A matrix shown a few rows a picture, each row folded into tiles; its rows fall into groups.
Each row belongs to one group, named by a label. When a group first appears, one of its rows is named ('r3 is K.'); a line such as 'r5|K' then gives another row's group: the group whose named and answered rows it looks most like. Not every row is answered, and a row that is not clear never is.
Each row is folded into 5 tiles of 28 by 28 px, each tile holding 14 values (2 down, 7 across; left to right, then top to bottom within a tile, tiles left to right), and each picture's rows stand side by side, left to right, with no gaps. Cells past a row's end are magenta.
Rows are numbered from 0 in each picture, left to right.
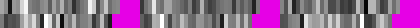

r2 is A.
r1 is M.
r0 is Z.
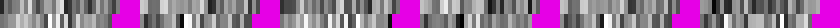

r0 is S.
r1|Z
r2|S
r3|Z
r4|Z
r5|A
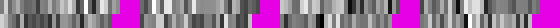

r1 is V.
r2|Z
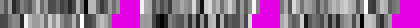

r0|A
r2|V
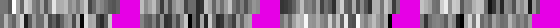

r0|V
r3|Z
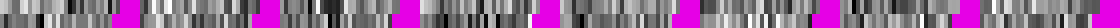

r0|Z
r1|V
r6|A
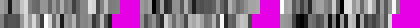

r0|Z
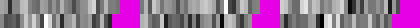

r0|Z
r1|V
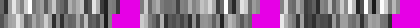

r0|V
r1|V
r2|V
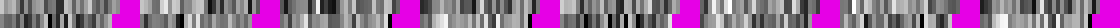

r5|V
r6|V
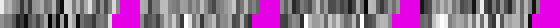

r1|Z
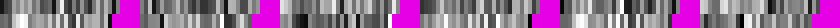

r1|A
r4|S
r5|Z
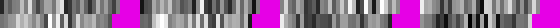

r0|S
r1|S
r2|V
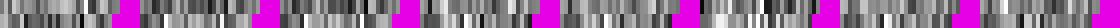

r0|V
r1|A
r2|A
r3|Z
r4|Z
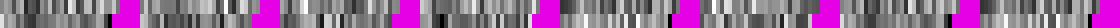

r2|Z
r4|S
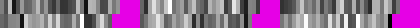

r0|A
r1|V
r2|S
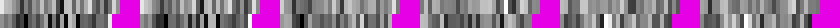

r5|Z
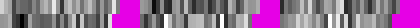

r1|A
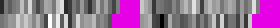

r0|S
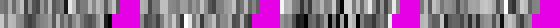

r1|Z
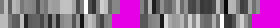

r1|A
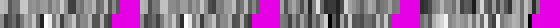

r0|Z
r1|Z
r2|M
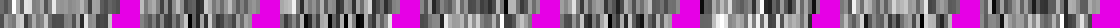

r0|V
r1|M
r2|M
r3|A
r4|M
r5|S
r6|V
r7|A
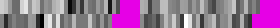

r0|Z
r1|Z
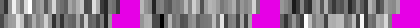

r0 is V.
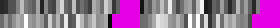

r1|S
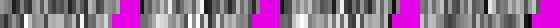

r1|S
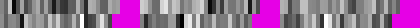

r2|Z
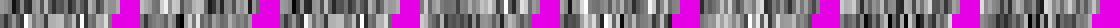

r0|A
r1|Z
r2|A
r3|V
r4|Z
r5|S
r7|M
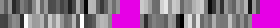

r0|A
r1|Z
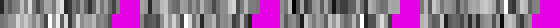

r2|A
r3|V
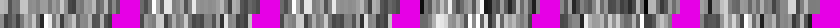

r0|Z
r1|V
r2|V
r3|S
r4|A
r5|Z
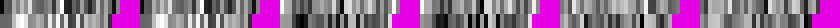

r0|S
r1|S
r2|M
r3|M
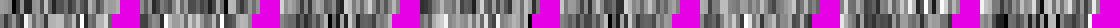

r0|A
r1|A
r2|M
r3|S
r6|V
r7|M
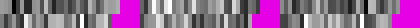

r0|A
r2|A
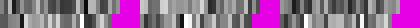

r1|Z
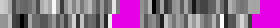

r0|M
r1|A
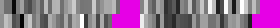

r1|V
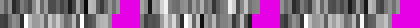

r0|A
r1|Z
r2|A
